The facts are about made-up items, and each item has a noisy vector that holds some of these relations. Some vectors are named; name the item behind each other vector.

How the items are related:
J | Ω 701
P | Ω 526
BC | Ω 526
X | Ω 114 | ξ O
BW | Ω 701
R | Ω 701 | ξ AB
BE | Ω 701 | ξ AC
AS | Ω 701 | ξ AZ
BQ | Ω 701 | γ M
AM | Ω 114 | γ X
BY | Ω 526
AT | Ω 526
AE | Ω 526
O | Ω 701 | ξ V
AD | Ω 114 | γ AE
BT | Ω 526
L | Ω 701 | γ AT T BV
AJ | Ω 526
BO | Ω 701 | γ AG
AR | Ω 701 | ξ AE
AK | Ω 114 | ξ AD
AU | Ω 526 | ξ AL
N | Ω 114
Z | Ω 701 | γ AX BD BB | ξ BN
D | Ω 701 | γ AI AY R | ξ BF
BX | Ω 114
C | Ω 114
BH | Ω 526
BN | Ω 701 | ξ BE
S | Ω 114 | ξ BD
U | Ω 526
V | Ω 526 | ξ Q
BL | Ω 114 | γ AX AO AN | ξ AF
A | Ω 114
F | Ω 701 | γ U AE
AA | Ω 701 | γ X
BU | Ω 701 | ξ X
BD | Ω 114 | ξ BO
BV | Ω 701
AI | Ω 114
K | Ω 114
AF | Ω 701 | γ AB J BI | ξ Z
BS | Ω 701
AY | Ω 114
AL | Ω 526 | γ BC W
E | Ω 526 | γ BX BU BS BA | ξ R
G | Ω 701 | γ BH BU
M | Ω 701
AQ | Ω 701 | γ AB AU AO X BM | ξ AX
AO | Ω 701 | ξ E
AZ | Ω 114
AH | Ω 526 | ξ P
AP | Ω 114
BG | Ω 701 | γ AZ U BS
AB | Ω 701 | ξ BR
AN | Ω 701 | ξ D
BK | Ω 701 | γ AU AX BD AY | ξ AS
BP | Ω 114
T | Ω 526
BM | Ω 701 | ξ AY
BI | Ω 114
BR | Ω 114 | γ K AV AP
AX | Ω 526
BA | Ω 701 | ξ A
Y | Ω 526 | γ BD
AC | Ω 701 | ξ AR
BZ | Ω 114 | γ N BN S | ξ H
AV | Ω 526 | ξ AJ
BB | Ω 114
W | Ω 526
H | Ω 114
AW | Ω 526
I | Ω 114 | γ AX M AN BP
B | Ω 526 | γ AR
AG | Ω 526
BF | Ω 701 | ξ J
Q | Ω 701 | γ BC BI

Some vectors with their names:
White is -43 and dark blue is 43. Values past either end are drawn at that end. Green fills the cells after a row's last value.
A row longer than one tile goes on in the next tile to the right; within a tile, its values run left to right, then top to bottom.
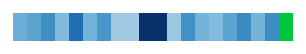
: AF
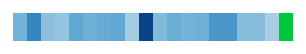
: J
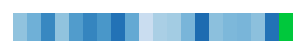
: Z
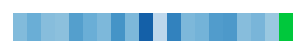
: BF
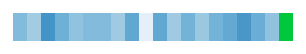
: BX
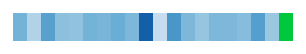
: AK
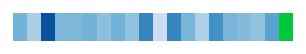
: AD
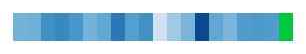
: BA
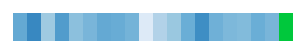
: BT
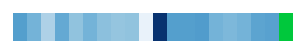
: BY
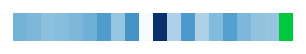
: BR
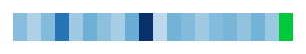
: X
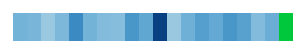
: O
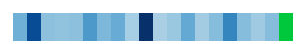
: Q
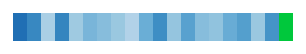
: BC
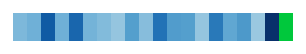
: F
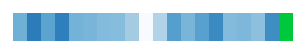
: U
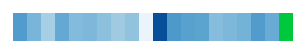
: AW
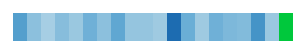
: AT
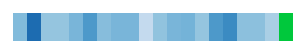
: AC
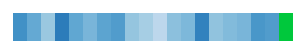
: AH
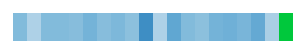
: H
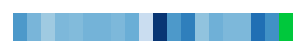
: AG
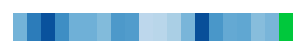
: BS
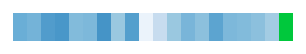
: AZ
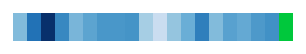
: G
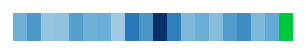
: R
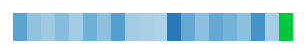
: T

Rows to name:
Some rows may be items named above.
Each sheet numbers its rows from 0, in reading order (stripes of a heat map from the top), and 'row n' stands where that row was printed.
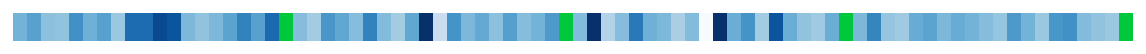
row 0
D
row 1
AA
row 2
AE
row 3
BE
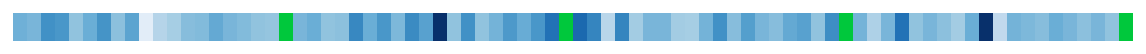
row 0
AZ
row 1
BO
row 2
BC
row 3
X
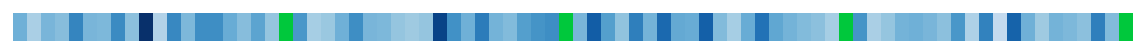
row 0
BM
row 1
AU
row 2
AB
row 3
AV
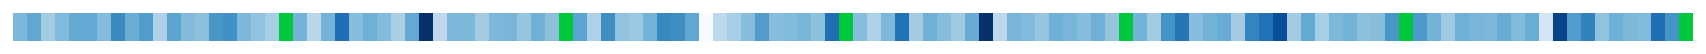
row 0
BN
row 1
X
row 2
BD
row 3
X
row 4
AM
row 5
AG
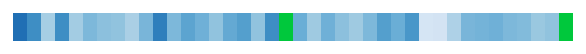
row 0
BC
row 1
BB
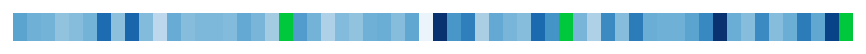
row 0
AY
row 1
AG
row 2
BK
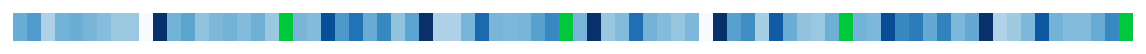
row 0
V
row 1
AQ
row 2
AE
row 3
AQ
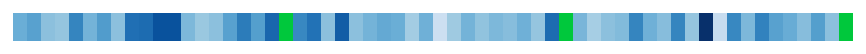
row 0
D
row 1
AL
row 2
BM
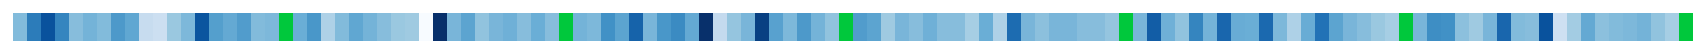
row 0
BS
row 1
V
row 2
AO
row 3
W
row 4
AB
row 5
BI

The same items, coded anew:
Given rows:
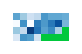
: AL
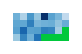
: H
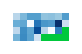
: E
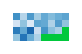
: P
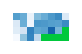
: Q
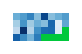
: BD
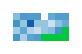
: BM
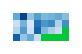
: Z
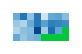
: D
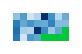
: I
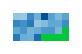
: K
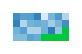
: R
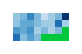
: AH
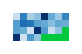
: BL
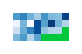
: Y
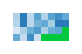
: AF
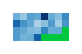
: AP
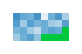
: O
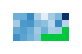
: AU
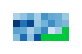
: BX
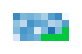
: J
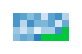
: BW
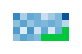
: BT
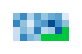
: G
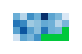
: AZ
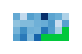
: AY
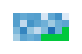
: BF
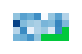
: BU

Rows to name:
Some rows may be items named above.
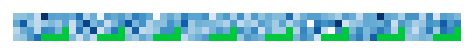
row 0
BI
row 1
AQ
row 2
BA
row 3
BV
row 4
V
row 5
E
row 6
AY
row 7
L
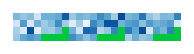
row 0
BC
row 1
B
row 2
U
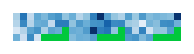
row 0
AF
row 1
BR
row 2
AG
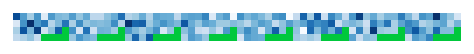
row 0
AA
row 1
W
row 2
BX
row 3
BS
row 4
J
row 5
F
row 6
BK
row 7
AZ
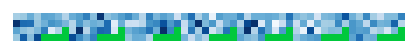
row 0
BX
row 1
BD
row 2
BO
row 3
AQ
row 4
X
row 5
BC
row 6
BH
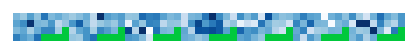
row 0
BB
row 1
BI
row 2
AE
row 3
AD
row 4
AX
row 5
AO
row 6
AM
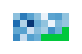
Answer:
AN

